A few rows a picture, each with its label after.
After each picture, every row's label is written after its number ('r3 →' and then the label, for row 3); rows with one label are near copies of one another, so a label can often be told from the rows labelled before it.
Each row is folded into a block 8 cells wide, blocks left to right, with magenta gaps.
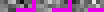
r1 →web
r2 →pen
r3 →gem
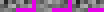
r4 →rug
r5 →pen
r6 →rug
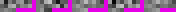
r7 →rug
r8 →web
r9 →pen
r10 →rug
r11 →pen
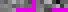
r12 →pen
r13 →web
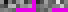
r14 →rug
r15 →gem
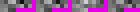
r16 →web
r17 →web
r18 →pen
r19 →web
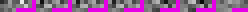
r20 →gem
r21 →rug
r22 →rug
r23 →rug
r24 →web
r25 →web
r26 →pen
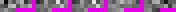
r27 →rug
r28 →gem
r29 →gem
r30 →pen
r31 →web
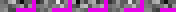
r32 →web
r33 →gem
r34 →rug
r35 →gem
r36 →web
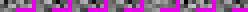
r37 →rug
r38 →web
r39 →web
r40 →web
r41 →pen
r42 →rug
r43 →web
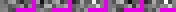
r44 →web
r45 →rug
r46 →gem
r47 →web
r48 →gem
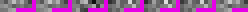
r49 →pen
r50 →pen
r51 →web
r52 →gem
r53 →gem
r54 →gem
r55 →pen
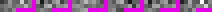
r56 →gem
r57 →rug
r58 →pen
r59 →web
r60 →rug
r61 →gem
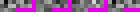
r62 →rug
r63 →web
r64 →gem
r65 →rug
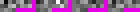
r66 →rug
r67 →gem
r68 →web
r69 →rug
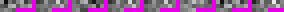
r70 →rug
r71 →gem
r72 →web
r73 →gem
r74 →gem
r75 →pen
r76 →rug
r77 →gem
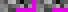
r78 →web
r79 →web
